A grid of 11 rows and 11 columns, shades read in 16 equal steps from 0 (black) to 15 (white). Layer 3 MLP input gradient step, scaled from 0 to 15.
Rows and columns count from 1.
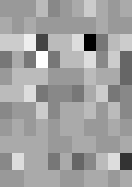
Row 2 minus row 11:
1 0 0 -1 -1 0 0 -1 0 0 -1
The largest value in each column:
12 13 14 15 11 11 13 13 12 13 12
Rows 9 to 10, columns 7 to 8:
10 10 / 6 8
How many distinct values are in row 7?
5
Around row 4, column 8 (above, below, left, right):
0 11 11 8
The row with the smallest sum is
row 10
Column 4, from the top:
11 9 4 15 11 7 12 10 10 10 10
